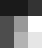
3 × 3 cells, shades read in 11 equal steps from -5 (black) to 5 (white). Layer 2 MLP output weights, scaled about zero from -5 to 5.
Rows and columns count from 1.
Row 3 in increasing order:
-2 2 4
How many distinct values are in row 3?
3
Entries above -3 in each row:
0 3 3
